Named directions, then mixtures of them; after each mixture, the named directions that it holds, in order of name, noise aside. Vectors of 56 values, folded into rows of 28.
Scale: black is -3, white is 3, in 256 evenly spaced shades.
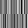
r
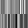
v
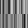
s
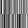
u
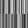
s, v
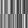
s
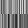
u, v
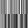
r, v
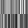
v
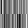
u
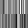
s, v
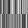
s, u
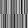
r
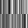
s, u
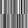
r, u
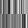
s, u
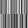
r, v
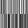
u, v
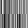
u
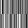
u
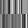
s, u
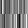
u, v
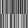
u, v
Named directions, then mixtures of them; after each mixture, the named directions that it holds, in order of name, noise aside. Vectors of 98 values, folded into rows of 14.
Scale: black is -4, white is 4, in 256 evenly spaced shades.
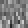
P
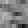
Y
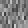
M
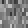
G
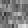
M, Y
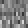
G, P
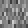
G, M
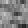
Y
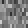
G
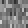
G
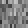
G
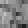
Y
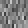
M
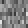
G, P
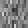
M, Y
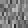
M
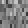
G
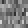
G, P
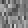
G, M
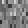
G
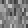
G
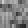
G, Y
